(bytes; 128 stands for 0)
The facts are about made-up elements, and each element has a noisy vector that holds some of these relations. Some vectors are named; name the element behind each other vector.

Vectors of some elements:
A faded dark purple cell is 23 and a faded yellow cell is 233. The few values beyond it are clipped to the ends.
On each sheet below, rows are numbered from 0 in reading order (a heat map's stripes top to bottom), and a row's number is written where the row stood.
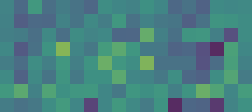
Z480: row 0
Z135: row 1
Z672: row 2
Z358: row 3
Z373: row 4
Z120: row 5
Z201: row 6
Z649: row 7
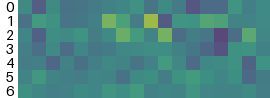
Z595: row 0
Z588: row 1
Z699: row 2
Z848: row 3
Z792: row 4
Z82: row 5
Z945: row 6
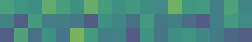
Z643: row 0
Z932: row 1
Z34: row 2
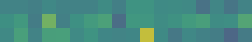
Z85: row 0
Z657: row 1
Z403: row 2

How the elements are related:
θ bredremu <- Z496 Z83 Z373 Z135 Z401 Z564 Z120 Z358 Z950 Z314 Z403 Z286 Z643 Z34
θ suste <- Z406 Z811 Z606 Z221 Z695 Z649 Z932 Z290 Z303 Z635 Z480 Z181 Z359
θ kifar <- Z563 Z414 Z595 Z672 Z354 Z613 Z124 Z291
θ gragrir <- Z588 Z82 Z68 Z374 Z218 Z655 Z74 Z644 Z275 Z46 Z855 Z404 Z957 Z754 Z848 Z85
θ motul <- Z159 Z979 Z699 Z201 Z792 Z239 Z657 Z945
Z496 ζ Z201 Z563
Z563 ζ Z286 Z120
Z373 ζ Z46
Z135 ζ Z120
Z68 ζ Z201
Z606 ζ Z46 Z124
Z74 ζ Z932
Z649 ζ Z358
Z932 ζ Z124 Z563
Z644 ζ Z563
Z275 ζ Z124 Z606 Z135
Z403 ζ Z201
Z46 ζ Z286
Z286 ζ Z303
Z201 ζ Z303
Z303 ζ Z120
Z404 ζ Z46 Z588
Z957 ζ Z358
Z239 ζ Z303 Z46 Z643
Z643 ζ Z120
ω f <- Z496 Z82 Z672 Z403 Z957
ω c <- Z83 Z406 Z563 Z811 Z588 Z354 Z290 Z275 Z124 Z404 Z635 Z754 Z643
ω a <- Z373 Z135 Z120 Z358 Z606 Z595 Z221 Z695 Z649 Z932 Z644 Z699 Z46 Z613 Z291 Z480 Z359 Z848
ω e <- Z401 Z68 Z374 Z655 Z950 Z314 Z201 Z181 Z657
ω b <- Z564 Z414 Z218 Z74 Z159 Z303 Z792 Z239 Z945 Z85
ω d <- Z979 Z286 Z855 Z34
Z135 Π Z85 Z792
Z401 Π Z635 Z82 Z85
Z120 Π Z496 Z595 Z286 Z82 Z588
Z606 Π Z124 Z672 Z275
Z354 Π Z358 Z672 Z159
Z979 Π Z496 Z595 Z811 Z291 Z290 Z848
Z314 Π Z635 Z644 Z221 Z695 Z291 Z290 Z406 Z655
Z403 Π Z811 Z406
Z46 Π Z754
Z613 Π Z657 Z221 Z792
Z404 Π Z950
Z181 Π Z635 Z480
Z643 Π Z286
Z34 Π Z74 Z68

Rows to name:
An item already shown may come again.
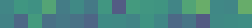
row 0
Z181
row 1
Z480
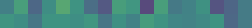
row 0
Z957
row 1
Z496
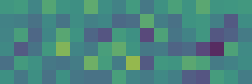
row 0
Z314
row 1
Z672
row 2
Z957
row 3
Z358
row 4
Z588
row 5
Z644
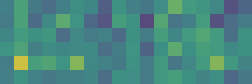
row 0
Z855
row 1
Z957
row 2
Z290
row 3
Z275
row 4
Z68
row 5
Z82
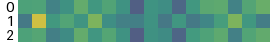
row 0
Z950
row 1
Z68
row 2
Z950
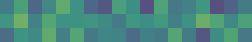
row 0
Z957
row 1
Z201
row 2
Z74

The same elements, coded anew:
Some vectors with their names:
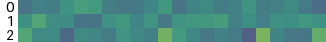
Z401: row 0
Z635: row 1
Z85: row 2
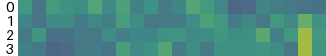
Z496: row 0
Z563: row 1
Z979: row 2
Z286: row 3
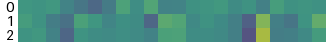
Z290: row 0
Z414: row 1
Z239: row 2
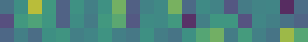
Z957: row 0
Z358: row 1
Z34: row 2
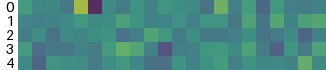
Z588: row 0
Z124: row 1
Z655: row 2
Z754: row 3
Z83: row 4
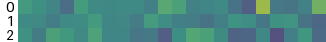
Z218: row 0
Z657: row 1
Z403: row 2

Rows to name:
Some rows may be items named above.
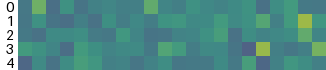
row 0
Z480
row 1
Z979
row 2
Z643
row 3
Z218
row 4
Z120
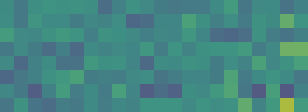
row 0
Z374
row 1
Z354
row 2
Z672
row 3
Z855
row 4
Z275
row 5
Z135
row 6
Z46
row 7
Z979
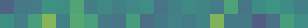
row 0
Z135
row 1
Z68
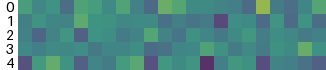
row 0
Z564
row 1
Z950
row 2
Z644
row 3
Z354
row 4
Z358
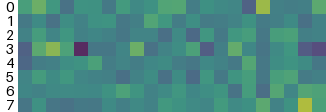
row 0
Z303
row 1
Z655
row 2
Z606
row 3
Z649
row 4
Z135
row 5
Z606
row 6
Z124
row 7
Z979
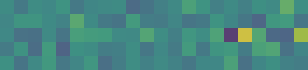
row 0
Z354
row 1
Z201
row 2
Z74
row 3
Z932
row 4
Z848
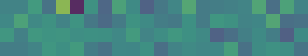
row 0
Z404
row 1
Z181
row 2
Z82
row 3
Z613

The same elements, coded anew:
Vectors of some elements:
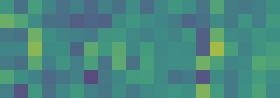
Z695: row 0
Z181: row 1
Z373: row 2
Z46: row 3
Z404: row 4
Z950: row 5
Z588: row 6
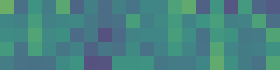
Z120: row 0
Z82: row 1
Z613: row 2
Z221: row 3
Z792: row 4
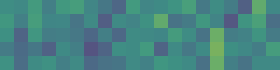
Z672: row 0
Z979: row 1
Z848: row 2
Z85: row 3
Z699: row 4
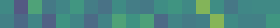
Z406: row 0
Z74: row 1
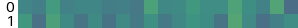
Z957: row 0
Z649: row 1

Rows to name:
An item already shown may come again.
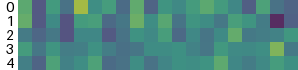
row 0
Z643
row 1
Z303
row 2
Z218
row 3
Z855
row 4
Z83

